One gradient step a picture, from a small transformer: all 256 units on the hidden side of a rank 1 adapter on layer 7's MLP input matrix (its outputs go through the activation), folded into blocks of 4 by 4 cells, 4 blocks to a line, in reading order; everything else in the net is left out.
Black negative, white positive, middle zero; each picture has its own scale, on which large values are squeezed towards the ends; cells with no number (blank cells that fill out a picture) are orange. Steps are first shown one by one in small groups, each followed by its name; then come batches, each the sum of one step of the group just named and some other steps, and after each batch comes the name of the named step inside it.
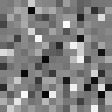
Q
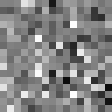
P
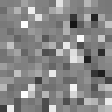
P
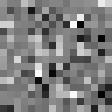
P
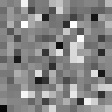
Q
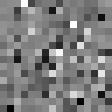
Q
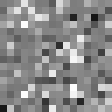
P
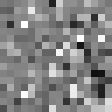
P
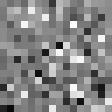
Q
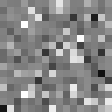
P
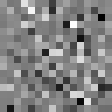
P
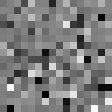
Q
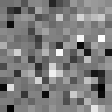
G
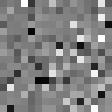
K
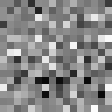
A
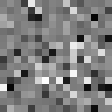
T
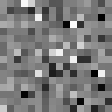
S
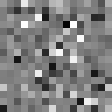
S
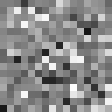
A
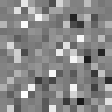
S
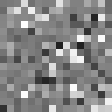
K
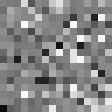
K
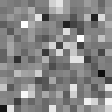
A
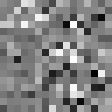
S
